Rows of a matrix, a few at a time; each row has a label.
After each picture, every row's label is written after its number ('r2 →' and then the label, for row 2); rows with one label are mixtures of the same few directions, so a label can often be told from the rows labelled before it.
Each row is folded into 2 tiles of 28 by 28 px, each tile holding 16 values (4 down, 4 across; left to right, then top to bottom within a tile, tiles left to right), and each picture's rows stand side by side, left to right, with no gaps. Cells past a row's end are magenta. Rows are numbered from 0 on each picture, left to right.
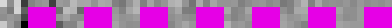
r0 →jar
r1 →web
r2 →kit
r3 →kit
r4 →web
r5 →kit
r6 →web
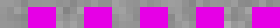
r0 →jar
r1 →web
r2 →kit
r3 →kit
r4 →web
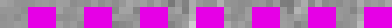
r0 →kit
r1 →web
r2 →web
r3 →jar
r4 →web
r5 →kit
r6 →jar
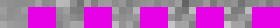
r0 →web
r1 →kit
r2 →web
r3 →web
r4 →web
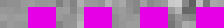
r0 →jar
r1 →jar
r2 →kit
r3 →kit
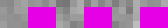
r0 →kit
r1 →kit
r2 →jar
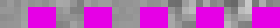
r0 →jar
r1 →kit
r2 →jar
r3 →kit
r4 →kit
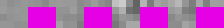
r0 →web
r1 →jar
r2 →kit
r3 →kit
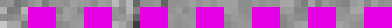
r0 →web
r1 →web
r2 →jar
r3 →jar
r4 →kit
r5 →kit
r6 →kit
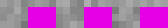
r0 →jar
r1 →kit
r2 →web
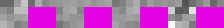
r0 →kit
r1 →web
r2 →kit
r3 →web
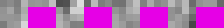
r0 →jar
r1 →kit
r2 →kit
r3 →jar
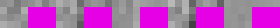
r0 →web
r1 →jar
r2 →jar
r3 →jar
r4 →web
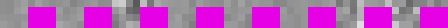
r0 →kit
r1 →web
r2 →kit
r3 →jar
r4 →jar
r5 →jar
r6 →jar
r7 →web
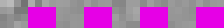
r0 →kit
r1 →kit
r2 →kit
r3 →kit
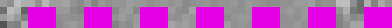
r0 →web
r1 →kit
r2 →web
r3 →web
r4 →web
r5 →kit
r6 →kit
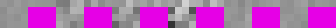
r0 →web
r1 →kit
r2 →web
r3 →web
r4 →jar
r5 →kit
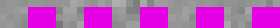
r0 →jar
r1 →web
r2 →kit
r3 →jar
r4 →web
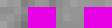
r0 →jar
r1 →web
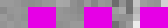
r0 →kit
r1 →kit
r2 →jar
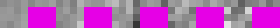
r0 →jar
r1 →jar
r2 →jar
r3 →web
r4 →web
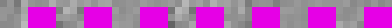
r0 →jar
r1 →web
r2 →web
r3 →web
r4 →jar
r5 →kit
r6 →web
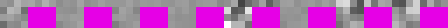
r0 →web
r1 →jar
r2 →web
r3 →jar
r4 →web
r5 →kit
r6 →kit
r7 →kit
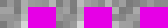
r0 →jar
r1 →jar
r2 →web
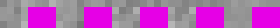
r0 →jar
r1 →jar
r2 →web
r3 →web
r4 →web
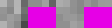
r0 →jar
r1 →kit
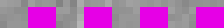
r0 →kit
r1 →jar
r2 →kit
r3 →web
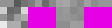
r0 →web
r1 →kit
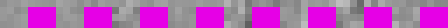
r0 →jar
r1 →kit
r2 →web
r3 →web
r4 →jar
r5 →jar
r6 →kit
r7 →web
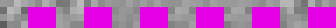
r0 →web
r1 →kit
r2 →web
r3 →web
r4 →web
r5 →kit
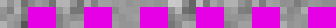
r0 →jar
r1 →kit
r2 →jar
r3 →kit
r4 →kit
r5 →web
